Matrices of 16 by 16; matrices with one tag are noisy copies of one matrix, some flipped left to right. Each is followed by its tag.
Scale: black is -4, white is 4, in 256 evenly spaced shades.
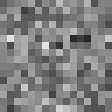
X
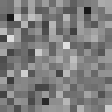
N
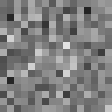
N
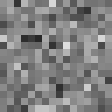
X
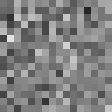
N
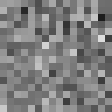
N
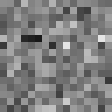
X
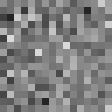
N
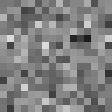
X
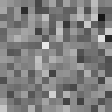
N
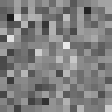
N
